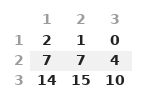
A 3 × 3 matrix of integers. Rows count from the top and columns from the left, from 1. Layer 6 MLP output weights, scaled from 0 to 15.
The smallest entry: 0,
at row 1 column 3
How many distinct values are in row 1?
3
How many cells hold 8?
0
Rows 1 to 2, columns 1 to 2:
2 1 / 7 7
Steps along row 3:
up down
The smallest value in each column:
2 1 0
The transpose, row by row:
2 7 14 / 1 7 15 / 0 4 10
